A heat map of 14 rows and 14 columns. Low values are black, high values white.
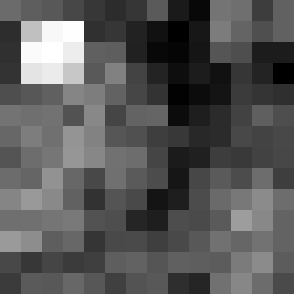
Stripes: none. Roughest part: top left. Ninth with the highest average: top left. Histogram: skewed, a long tail of high values. Odd patch: higher, in the top left. Mirror symmetry: none. Ninth with the lowest average: top middle.
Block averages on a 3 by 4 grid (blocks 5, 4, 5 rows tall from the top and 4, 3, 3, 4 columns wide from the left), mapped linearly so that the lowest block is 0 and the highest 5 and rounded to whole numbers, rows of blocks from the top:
5 2 0 2 | 4 3 1 2 | 3 2 2 4
